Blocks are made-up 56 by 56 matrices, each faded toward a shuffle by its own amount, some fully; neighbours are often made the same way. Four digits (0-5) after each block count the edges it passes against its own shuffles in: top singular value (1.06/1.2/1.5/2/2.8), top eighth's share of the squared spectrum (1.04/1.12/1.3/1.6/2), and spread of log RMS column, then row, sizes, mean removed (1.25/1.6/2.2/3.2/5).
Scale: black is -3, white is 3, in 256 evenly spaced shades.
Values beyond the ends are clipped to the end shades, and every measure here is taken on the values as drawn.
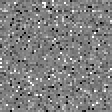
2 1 0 0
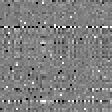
4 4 1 2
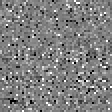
3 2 0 2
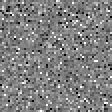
0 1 0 0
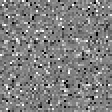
3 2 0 1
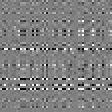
5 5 3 4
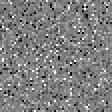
0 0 0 0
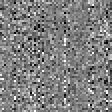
2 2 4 0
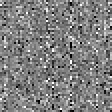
1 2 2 0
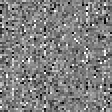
1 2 2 0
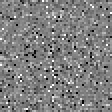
1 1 0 0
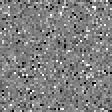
0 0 0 1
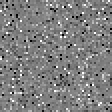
0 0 0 0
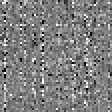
2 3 4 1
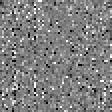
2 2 2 0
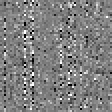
2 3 4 1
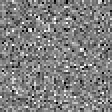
4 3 2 2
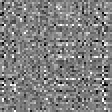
4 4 3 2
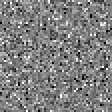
3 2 1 1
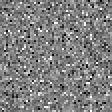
1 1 0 0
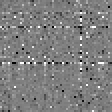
4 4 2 2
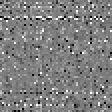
4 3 1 2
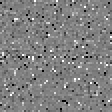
2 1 0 0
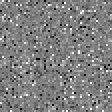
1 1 0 0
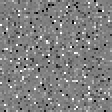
0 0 0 0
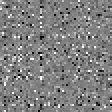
3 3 2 2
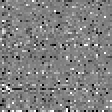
3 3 1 2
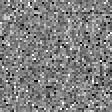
1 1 0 0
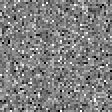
2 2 0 0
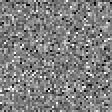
2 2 0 1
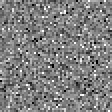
2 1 0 0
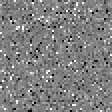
1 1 0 0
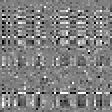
5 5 3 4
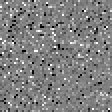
0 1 0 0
